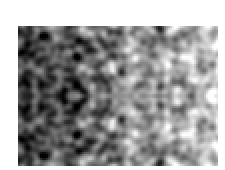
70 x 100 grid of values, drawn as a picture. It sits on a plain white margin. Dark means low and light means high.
Slope: up to the right. Stripes: none. Grain: blotchy. Mirror symmetry: top to bottom. Lone odd cells: none.
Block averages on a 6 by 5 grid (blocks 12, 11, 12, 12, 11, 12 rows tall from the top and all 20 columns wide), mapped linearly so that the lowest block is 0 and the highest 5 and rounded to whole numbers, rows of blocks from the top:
1 1 3 3 5 | 0 1 3 4 5 | 0 1 3 4 5 | 0 1 3 4 5 | 0 1 3 4 5 | 1 1 3 3 5
